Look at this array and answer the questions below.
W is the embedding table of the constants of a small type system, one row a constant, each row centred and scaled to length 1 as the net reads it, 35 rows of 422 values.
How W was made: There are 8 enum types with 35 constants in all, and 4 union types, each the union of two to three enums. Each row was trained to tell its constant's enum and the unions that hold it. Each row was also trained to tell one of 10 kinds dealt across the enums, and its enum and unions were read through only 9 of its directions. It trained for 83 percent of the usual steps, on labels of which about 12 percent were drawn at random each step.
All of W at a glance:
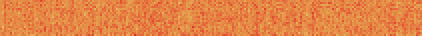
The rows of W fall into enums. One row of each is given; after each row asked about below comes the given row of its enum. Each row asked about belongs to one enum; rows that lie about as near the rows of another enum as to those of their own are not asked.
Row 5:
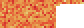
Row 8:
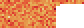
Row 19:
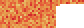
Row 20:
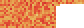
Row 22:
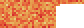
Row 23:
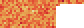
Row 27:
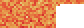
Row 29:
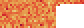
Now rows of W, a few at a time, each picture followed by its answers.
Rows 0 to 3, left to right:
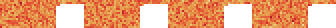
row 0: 20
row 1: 22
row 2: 27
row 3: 20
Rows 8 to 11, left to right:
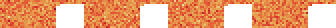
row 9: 8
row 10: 8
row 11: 20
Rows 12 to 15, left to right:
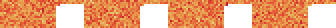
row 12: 5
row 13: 23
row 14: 23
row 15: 19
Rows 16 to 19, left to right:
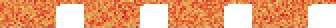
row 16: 23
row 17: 20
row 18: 5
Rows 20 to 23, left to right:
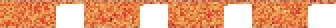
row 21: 19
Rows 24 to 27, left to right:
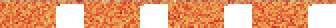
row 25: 5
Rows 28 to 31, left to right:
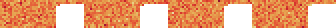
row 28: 27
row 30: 29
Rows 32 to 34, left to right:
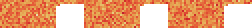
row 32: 29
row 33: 19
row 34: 23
